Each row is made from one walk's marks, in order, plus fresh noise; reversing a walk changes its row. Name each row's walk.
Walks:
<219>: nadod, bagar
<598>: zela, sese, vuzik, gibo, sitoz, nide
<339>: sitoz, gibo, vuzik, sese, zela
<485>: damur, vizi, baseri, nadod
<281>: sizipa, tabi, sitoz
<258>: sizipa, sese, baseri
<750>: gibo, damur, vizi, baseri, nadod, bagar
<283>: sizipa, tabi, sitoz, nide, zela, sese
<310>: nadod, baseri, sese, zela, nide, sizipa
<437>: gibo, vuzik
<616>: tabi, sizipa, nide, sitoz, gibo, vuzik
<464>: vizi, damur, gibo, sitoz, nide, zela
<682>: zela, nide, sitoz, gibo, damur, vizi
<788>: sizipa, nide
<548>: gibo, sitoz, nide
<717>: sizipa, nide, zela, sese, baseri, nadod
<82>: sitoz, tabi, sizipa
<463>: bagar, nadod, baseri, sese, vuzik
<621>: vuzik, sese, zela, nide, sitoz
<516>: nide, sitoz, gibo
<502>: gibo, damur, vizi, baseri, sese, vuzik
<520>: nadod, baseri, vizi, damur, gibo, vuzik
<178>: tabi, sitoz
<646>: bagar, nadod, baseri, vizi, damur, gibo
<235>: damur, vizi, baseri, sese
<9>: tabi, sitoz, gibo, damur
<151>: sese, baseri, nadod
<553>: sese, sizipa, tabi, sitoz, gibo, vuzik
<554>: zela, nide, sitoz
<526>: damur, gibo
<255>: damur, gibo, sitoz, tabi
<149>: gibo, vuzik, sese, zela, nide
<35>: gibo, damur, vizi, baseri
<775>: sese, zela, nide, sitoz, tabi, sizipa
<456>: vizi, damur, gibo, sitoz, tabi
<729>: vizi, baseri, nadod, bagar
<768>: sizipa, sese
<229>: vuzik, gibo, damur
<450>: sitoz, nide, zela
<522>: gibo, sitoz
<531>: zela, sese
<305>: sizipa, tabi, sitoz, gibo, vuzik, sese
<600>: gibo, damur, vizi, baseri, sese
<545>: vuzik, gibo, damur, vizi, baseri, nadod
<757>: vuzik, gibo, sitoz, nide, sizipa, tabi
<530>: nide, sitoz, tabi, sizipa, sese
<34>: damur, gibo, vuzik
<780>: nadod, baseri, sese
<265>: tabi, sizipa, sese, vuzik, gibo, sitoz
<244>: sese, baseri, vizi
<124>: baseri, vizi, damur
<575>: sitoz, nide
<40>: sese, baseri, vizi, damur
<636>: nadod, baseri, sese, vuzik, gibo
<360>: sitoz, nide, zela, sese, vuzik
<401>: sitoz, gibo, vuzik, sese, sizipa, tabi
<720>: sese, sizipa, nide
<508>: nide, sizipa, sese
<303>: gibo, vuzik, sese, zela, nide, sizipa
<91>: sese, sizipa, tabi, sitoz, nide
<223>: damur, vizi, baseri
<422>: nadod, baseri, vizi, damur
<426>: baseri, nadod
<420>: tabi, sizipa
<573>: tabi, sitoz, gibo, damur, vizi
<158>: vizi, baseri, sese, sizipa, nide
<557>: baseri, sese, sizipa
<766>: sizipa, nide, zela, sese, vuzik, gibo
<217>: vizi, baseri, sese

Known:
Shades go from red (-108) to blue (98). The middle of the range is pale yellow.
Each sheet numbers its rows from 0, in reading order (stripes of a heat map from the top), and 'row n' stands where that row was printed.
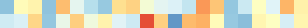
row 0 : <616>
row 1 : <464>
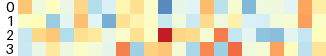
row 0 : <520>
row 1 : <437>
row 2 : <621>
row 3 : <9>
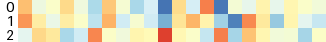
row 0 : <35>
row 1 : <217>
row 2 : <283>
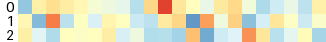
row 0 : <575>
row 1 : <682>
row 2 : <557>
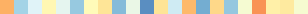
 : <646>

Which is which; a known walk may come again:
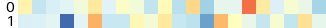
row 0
<768>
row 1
<303>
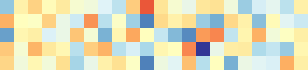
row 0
<575>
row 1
<244>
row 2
<757>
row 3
<40>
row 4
<520>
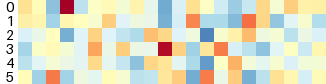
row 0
<426>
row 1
<258>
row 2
<720>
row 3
<450>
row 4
<788>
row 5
<682>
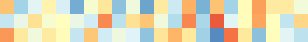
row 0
<646>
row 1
<9>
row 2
<217>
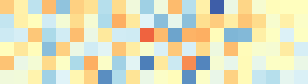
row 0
<717>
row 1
<401>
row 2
<464>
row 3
<305>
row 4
<35>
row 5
<158>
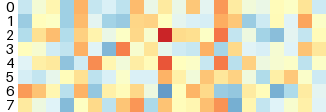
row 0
<265>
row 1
<616>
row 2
<621>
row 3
<34>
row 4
<283>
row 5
<522>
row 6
<502>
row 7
<339>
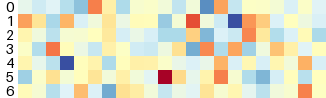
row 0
<310>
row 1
<780>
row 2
<557>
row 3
<573>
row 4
<766>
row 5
<554>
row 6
<437>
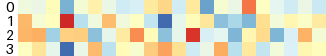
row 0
<508>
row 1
<485>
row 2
<463>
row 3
<149>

